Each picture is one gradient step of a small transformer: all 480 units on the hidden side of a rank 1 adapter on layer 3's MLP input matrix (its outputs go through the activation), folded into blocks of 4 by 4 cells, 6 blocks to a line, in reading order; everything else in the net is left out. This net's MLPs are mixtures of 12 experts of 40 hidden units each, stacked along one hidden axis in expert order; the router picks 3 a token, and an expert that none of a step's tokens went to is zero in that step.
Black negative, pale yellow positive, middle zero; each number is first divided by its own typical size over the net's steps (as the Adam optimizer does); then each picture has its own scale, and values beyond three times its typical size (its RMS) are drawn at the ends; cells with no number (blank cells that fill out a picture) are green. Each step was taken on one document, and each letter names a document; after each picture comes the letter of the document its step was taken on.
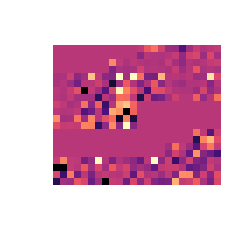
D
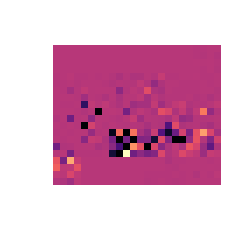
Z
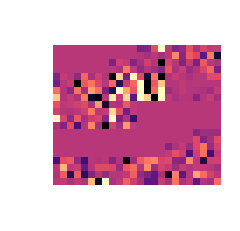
D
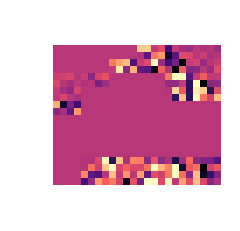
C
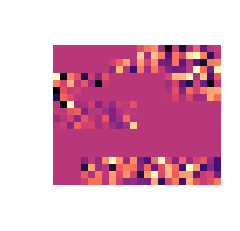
C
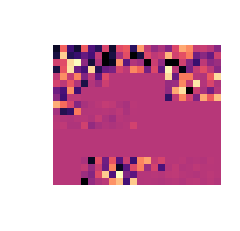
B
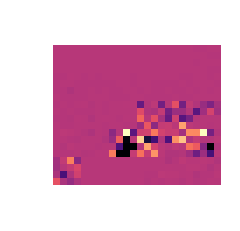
Z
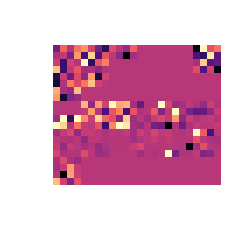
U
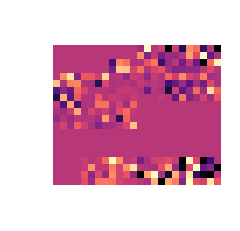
C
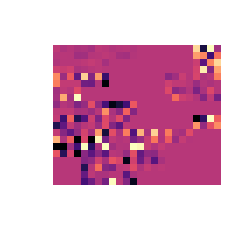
U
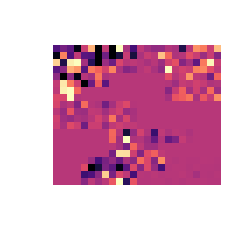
B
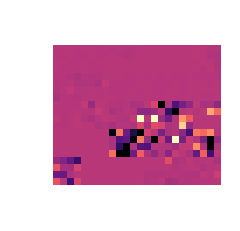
Z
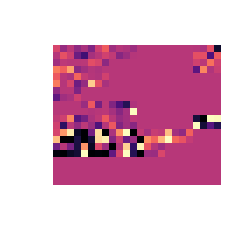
U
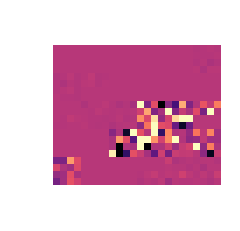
Z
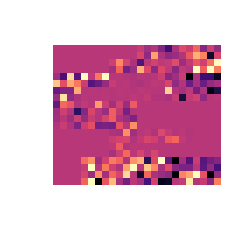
C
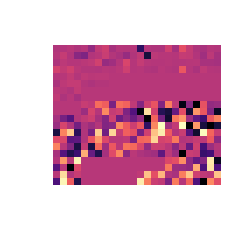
U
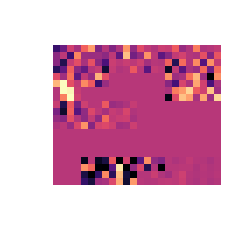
B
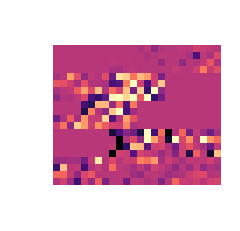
D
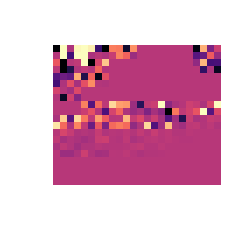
U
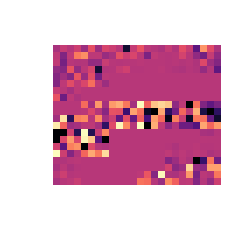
U
